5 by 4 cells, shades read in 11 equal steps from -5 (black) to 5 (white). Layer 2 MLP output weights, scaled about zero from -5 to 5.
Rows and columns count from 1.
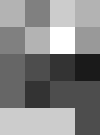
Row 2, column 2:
2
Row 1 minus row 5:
-1 -3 0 4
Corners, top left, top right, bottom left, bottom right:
2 2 3 -2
